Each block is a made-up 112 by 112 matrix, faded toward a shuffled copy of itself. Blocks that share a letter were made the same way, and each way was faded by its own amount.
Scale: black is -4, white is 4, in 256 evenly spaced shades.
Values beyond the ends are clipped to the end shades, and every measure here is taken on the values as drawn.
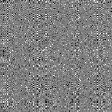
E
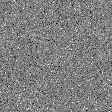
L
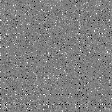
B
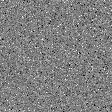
L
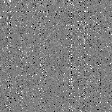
B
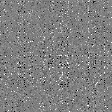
B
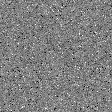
L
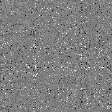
B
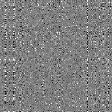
E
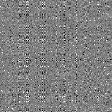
E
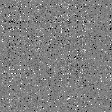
B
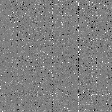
B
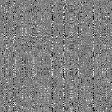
E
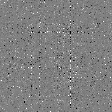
B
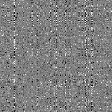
E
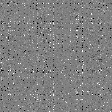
B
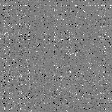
B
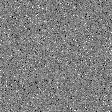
L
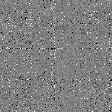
B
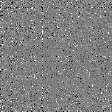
B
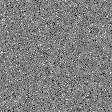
L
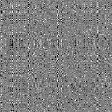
E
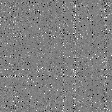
B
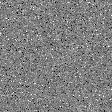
L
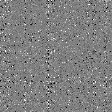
B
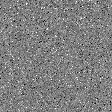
L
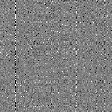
E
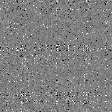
B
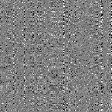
E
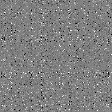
B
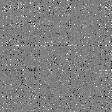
B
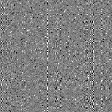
E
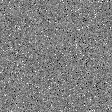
L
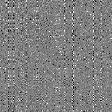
E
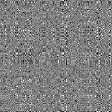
E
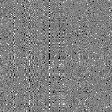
E
